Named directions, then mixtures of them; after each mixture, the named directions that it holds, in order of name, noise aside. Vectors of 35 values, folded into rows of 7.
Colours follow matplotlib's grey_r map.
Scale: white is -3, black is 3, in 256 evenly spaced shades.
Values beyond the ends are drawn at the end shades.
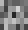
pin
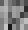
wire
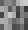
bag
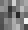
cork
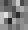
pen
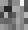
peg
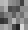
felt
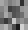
felt, pen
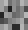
bag, felt, peg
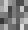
cork, felt, wire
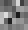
pen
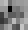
cork, felt, peg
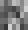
cork, wire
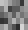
felt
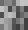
bag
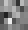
pen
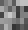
bag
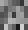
felt, pin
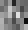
cork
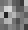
peg, pen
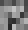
felt, wire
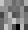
bag, felt, pin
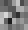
pen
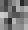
bag, pen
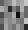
bag, cork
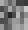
bag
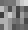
bag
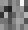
peg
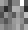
peg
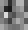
peg, pen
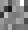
bag, peg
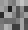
bag, felt, peg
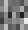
cork, felt, wire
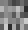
pin, wire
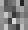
felt, pen, pin
